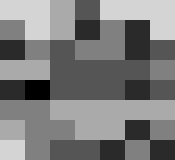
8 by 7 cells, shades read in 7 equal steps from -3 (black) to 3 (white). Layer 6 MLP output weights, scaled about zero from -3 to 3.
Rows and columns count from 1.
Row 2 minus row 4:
-1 1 2 -1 1 -1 2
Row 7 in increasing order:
-2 0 0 0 1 1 1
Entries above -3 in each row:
7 7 7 7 6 7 7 7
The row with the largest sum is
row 1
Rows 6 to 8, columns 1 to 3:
0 0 1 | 1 0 0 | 2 0 -1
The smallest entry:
-3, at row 5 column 2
